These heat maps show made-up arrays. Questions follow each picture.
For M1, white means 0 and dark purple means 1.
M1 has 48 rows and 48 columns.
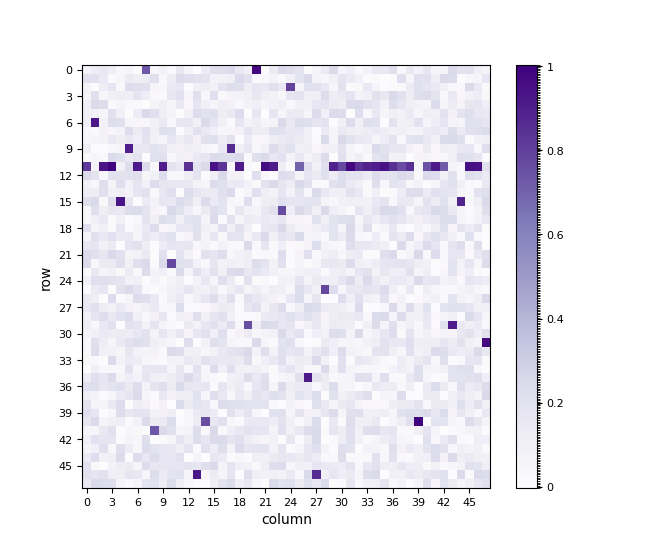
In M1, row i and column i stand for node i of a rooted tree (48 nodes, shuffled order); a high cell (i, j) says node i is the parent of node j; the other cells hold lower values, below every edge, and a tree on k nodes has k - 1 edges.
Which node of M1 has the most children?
11
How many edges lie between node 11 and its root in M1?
0
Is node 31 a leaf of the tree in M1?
no
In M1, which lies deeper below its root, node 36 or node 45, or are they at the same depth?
the same depth
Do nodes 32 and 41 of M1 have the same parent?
yes
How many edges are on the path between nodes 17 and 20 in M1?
4
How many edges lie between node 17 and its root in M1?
2
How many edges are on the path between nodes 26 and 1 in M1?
4
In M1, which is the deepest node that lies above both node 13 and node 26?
11
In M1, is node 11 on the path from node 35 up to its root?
yes
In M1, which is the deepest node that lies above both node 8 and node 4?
11
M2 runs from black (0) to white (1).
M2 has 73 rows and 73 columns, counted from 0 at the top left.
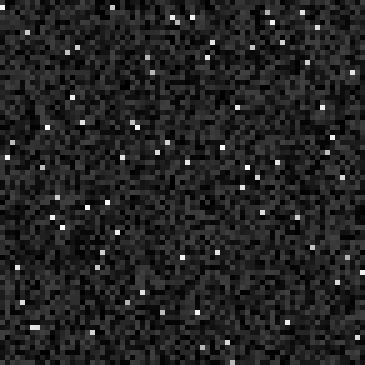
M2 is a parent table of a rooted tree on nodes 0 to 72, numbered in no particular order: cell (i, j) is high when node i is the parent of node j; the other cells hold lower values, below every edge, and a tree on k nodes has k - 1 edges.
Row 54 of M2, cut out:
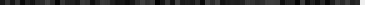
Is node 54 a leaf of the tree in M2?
no
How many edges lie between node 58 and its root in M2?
0
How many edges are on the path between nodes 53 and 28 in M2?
2
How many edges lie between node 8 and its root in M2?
3
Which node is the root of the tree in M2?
58
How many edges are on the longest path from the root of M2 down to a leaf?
11
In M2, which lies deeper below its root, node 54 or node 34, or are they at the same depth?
the same depth
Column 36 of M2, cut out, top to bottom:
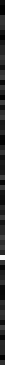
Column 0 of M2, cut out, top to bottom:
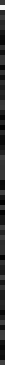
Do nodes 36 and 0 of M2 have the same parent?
no
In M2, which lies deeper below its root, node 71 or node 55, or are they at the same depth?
the same depth
